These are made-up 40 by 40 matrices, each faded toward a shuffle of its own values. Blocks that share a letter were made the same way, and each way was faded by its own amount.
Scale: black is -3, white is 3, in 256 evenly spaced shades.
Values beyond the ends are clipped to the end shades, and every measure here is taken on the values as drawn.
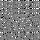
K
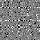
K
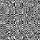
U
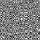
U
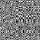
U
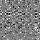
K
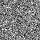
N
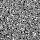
N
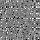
K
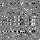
K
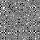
K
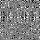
K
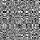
U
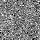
N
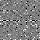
K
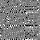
K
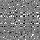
K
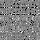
K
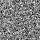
N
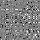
K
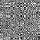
U
